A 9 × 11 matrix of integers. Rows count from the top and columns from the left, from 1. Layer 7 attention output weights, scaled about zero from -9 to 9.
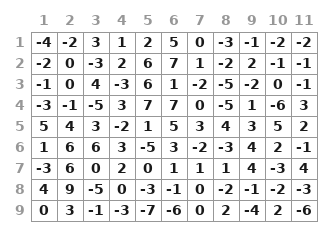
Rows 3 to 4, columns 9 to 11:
-2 0 -1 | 1 -6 3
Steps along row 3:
up up down up down down down up up down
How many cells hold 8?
0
